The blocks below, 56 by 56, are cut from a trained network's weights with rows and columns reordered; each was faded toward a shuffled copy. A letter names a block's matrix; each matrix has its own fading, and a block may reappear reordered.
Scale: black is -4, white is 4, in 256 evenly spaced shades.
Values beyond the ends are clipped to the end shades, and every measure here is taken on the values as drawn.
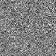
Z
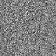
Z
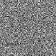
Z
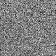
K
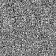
K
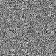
K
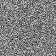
K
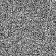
K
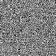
K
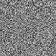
Z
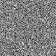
Z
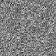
Z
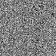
K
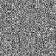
Z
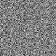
Z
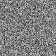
K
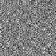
Z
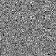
Z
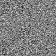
K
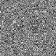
Z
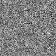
K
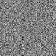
Z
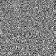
Z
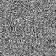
K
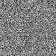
K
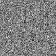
K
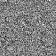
K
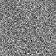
Z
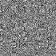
Z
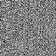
Z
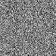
K
